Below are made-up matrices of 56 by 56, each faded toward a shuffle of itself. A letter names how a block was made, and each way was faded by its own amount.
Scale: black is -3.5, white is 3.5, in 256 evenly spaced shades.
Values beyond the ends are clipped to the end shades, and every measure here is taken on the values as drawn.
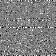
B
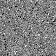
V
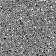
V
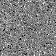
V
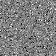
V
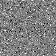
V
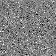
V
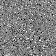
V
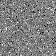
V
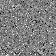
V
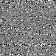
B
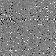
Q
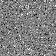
V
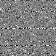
B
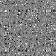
Q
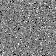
V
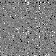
Q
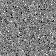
V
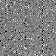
Q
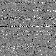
B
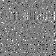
Q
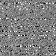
B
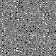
Q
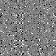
Q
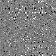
Q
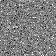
V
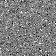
V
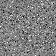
V
